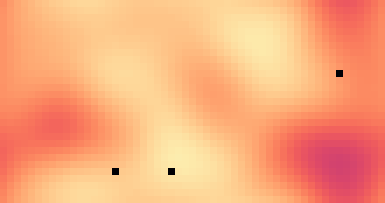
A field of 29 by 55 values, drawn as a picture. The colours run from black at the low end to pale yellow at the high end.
Histogram: skewed, a long tail of low values. Lone odd cells: 3, each lower than its neighbours. Stripes: none. Average level on the scale: 80%. Ninth with the lowest average: bottom right.
